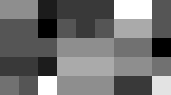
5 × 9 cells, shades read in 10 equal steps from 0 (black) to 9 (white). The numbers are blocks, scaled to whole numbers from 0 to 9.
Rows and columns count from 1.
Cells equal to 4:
4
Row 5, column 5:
5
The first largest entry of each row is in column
7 7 4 4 3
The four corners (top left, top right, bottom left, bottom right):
5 3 4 8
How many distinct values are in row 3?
4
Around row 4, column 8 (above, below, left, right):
4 2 5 4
